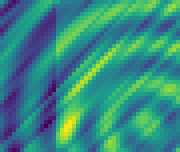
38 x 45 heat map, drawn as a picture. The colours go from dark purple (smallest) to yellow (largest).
Neither half mirrors the other. The ninth with the highest average is the bottom middle. Rings spread out from the bottom right. The right part is higher, past a seam about 30% of the way across.
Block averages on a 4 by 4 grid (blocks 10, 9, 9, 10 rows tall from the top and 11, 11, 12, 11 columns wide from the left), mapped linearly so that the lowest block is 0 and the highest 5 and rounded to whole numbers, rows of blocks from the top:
1244 / 1354 / 0345 / 0443
